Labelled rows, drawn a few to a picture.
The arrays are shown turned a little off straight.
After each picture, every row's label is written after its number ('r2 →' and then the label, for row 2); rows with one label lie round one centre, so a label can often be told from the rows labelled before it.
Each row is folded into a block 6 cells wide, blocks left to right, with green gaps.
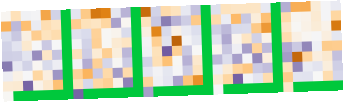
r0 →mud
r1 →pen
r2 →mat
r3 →mud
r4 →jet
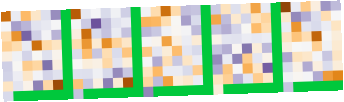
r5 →mat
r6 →mat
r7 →pen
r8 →mud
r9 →mat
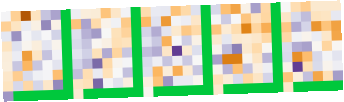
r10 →pen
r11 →mud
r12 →mud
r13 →jet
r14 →jet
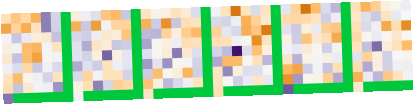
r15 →pen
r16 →mud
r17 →mud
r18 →jet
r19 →pen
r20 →jet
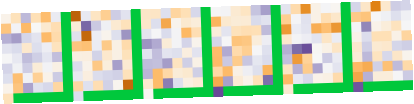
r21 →mud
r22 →mat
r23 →mud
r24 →pen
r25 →jet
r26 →pen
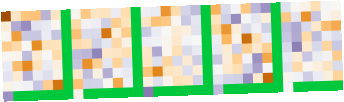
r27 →mat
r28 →jet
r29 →pen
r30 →mat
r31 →mud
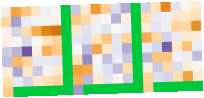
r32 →jet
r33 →pen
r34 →jet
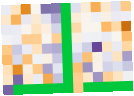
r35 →pen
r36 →jet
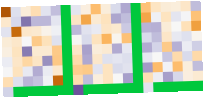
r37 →mat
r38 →pen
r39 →mud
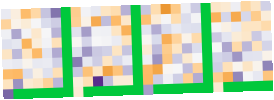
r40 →pen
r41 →mud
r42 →pen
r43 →mud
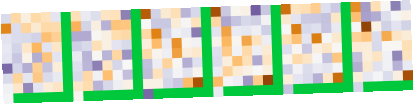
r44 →mud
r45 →mud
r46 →mat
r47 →mat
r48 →mat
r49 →mat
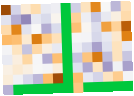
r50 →mat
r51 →jet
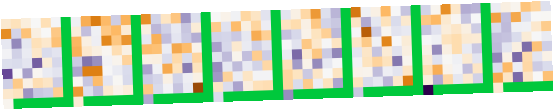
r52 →mud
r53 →jet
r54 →mat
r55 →mud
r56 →pen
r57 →mat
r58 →pen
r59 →mud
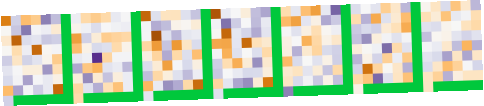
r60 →mat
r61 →jet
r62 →mat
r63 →mat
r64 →pen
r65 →mud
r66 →mud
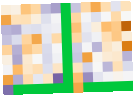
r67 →pen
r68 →jet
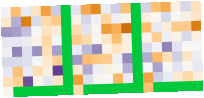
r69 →mud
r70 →jet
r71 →jet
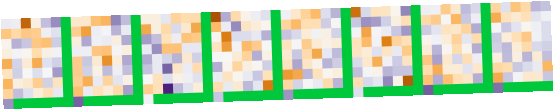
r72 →pen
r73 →pen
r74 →mud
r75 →mat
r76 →pen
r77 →mat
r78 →pen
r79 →pen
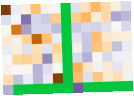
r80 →mat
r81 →pen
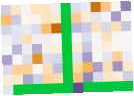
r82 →mud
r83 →pen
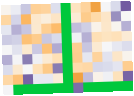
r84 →mud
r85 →pen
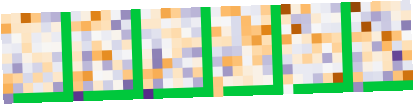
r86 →pen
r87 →pen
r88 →pen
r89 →jet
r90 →mat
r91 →mat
